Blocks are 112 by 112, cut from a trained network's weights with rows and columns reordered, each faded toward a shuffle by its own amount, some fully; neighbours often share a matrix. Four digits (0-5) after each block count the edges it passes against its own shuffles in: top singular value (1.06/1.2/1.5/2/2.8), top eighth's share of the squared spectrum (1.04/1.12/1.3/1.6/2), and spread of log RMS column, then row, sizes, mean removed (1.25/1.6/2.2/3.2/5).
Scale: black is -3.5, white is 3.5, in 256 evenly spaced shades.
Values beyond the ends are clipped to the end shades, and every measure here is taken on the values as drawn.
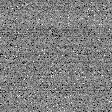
3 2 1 0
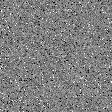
0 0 0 0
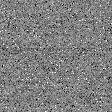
1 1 0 0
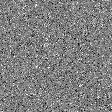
0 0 0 0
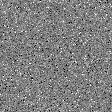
0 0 0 0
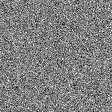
0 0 0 0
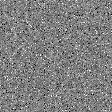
2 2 1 0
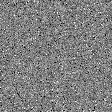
0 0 0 0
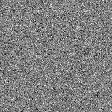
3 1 0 0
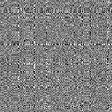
5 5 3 3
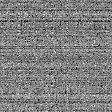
4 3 2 2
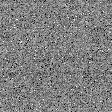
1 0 0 0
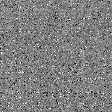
3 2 0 2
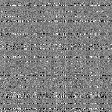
4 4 2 4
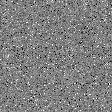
2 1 0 1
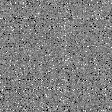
2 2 0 2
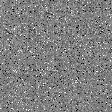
2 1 0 1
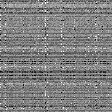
5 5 3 3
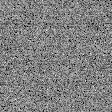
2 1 0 0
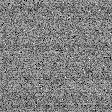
2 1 0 0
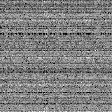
5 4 2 3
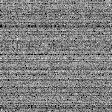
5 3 2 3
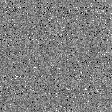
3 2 0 2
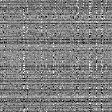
5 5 3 3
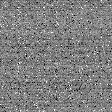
3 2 2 0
